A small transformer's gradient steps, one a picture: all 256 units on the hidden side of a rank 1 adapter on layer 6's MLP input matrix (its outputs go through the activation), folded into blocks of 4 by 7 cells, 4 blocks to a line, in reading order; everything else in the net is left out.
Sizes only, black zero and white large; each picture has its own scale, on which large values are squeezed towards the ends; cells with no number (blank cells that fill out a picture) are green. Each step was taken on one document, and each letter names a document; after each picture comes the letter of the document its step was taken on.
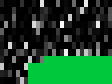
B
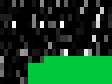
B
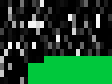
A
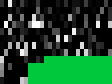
A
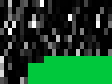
A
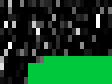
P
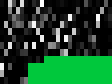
A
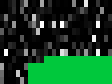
B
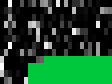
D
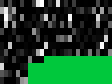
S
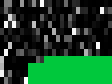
D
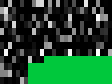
S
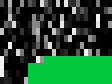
P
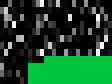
S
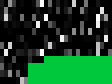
S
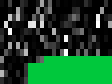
A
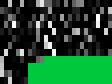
D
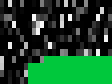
B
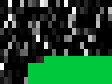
P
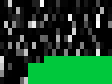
A
